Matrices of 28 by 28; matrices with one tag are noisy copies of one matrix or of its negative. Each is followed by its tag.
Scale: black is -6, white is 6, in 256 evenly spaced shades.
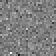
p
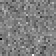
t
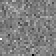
t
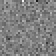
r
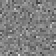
p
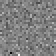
p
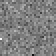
t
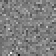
p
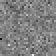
t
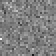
t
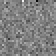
r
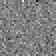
r
